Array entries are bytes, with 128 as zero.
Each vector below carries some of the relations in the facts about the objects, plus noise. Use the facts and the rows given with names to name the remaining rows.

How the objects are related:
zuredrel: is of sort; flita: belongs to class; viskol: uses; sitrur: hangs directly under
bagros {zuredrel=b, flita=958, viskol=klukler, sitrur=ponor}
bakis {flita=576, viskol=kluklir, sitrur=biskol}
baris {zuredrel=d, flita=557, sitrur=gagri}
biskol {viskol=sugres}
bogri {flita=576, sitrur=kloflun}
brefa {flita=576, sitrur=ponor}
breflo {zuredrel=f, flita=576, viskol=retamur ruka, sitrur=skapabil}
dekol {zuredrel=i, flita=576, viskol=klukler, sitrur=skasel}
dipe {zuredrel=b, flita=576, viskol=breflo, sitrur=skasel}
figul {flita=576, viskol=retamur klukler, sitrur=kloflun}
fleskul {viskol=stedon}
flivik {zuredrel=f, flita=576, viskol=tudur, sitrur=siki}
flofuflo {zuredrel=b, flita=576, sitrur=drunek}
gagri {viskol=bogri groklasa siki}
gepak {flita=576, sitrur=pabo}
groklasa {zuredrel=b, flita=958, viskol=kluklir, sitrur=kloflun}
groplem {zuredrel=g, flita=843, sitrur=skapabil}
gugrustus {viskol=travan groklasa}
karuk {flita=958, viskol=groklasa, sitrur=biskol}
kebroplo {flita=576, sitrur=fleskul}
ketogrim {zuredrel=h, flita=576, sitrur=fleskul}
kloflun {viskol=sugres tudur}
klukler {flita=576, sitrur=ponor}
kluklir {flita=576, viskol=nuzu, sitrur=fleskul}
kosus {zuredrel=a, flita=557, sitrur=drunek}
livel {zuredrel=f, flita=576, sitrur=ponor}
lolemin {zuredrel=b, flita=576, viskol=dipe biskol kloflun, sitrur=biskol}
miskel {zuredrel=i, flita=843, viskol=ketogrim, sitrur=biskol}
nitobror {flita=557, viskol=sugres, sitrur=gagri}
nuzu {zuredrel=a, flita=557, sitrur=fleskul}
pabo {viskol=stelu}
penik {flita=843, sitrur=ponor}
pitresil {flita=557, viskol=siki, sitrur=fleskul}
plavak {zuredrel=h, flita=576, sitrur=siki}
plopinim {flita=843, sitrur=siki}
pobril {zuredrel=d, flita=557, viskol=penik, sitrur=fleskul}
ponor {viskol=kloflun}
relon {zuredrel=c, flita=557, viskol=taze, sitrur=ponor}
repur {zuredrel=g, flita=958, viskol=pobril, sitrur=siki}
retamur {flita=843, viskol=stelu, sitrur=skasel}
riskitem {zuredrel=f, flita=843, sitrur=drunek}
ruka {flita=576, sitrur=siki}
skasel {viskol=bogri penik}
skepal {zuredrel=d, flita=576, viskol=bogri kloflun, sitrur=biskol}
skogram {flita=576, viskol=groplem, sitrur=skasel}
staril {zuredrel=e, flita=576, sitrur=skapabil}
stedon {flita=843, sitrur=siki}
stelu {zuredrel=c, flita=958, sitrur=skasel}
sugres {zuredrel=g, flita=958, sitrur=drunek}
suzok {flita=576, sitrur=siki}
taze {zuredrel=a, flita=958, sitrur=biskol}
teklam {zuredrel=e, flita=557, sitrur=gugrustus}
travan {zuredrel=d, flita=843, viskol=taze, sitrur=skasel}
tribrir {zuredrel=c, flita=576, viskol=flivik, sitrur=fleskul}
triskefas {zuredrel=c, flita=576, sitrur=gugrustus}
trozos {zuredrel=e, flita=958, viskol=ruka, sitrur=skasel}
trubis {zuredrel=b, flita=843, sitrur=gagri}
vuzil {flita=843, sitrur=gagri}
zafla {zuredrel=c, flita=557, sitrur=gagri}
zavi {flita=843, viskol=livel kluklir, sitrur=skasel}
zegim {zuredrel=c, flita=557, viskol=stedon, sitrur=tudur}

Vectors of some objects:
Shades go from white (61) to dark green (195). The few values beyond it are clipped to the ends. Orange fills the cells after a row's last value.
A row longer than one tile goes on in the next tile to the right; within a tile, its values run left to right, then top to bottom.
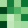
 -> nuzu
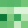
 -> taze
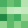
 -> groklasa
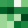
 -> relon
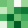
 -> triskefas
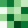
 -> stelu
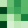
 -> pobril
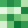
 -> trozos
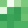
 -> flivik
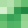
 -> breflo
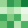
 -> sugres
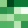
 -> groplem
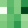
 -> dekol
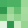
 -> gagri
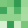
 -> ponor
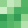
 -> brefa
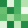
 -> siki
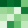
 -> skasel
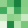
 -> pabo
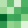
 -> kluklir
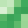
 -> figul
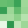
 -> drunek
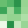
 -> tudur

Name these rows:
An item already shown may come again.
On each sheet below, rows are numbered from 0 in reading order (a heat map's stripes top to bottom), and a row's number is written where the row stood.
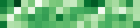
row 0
travan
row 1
flivik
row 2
livel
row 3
zavi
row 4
bagros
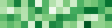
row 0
bagros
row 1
siki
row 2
kebroplo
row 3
kosus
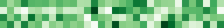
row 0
repur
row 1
taze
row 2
groklasa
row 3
miskel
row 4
kosus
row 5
stedon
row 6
skepal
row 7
siki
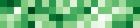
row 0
zavi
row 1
pitresil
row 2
kluklir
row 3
fleskul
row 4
dipe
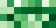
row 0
tribrir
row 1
zafla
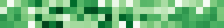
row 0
suzok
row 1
stelu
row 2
baris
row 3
relon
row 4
ketogrim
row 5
karuk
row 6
plavak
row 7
ruka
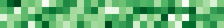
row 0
retamur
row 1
triskefas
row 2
riskitem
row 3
plopinim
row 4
skogram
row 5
teklam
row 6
zegim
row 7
staril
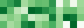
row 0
trubis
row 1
nitobror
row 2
ketogrim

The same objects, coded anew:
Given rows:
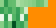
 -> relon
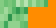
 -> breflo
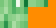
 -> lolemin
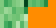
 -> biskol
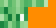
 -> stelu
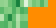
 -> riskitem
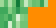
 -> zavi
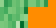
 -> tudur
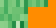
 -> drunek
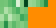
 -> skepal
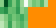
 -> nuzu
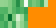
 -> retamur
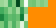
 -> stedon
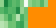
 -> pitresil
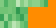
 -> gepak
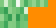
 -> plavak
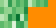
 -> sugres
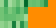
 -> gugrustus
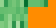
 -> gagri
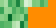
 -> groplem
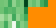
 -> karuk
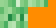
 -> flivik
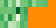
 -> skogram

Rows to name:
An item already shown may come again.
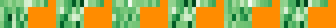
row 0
ketogrim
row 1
miskel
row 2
triskefas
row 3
miskel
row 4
kebroplo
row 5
miskel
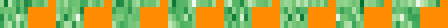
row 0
skasel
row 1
trozos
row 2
kosus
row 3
pitresil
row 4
plopinim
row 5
suzok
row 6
groklasa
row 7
livel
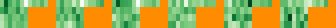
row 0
nuzu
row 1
kluklir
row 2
pobril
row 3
dipe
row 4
repur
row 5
ketogrim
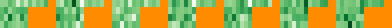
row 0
ruka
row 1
stedon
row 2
dekol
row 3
fleskul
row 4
retamur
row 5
taze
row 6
pabo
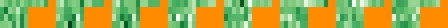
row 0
siki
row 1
bagros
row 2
bagros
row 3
zegim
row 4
stedon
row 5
livel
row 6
tribrir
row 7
zafla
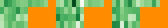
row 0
nitobror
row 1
stedon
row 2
travan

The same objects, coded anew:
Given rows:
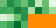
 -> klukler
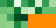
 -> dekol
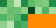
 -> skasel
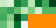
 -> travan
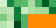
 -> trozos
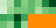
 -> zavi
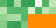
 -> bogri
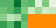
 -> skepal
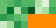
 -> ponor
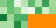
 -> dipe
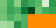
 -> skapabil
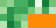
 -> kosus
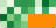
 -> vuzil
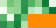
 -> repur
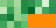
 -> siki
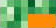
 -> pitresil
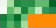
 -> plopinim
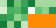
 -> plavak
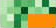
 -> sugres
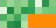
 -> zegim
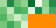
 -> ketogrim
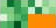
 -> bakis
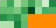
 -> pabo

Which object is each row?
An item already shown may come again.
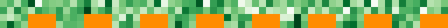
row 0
kebroplo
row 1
fleskul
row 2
bagros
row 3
nuzu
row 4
dipe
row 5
groklasa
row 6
kluklir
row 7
plavak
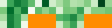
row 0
taze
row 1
stelu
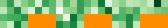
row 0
skogram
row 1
repur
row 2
stelu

